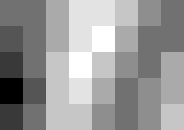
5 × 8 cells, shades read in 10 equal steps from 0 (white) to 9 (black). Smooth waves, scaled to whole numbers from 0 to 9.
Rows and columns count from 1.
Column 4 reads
1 1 0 1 2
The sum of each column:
34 26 12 5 10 19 22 18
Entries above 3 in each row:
4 4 4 4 5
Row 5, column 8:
2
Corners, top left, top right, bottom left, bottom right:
5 5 7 2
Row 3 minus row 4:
-2 -1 0 -1 -1 -1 1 0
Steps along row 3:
down down down up up up down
